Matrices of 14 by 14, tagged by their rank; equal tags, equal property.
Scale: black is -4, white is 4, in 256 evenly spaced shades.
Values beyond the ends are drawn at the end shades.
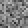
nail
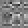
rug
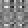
rug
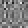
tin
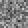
nail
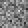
nail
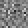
tin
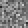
nail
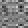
rug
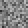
nail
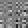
rug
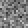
nail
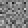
tin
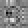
tin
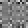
rug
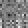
tin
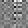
rug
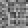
tin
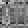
rug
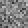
nail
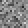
nail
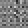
tin
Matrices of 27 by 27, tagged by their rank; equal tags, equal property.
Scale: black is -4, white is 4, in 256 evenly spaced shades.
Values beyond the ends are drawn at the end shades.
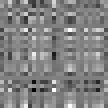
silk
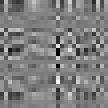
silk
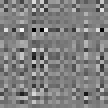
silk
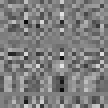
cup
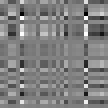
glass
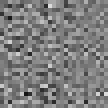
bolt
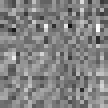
bolt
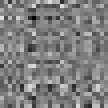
cup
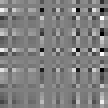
glass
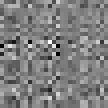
cup
